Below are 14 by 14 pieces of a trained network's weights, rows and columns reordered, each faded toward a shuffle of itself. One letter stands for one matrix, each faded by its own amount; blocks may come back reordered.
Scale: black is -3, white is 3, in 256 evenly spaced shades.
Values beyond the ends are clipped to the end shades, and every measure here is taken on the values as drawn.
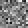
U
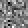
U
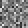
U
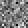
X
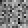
U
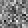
U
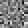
U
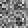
U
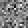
U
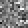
U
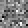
X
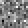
X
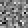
X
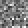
X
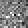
X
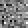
X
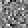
X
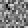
U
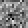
U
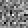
X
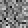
U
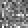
X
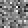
X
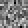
U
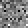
X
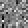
U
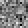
U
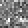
X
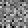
U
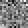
X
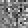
X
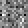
X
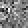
X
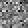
X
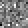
X
